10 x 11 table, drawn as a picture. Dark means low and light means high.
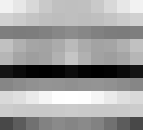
Mirror symmetry: left to right. Grain: streaks across. Average level on the scale: 60%. Calmest part: top middle.
